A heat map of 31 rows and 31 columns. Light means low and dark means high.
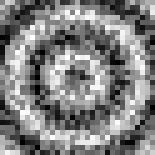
Rings: centred on the centre. Seam: none. Slope: none. Odd rows or columns: none.
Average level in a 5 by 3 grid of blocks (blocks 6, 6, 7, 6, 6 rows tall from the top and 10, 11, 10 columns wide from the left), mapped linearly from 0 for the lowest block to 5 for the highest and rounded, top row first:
5 1 4
3 4 3
3 0 3
3 4 3
4 1 4
